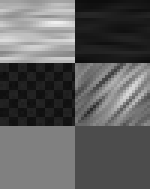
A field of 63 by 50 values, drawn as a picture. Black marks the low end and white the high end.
The table splits into 3 rows of 2 panels. Panel 1,1: high, streaked across. Panel 1,2: very low, streaked across, faint in contrast. Panel 2,1: very low, checkered, faint in contrast. Panel 2,2: middling, slanting up to the right, strong in contrast. Panel 3,1: middling, flat. Panel 3,2: low, flat.
